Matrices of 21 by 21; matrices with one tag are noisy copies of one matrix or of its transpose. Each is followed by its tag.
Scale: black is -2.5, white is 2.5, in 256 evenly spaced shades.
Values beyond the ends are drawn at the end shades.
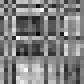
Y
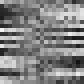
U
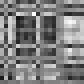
Y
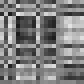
Y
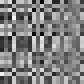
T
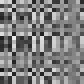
T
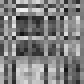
Y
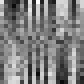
U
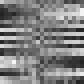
U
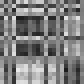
Y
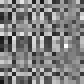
T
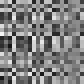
T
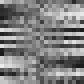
U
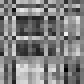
Y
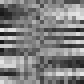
U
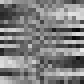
U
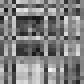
Y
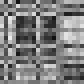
Y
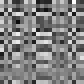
T
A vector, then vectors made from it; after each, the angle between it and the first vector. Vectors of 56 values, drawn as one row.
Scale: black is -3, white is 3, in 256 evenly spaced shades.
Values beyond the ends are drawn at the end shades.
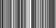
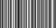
partly aligned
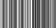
orthogonal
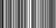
nearly parallel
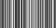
partly aligned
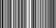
nearly parallel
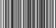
partly opposed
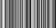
partly opposed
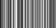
partly aligned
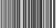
orthogonal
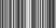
nearly parallel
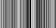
nearly opposite
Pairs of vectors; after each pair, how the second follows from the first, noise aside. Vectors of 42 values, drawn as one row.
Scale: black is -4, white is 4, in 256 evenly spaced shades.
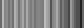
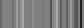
partly zeroed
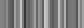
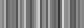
reversed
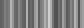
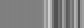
partly zeroed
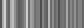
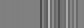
partly zeroed
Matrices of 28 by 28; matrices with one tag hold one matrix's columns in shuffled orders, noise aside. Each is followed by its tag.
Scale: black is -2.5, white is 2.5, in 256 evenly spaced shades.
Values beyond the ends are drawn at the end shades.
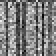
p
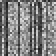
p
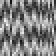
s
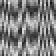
s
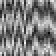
s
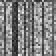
p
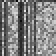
p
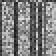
p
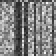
p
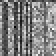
p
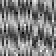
s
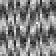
s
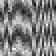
s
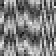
s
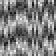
s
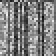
p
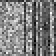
p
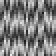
s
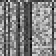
p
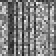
p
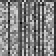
p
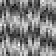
s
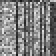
p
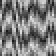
s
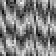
s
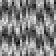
s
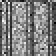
p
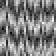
s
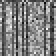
p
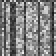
p
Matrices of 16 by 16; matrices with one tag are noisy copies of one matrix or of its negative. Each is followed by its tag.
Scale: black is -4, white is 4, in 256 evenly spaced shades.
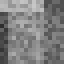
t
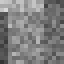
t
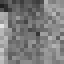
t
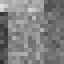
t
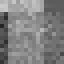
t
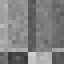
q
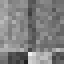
q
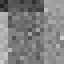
t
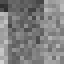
t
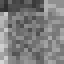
t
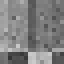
q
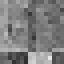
q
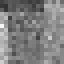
t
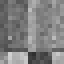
q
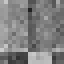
q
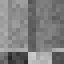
q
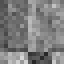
q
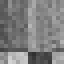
q
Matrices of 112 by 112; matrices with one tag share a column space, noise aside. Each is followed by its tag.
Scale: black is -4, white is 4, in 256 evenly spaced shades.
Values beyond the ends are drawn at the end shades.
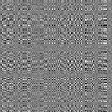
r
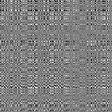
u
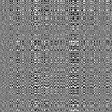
u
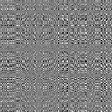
r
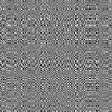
r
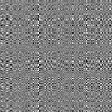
r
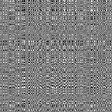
u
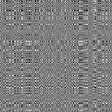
u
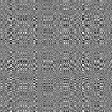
r
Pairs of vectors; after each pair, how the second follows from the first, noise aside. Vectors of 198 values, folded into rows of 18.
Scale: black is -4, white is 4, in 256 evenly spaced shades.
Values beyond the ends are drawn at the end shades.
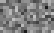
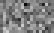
shuffled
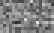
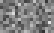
shuffled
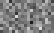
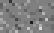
partly zeroed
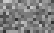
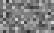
sign-scrambled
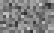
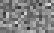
sign-scrambled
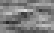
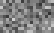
shuffled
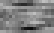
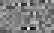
sign-scrambled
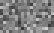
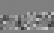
partly zeroed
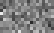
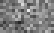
shuffled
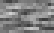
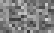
shuffled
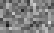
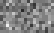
sign-scrambled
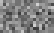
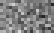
shuffled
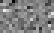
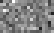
sign-scrambled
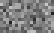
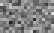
sign-scrambled
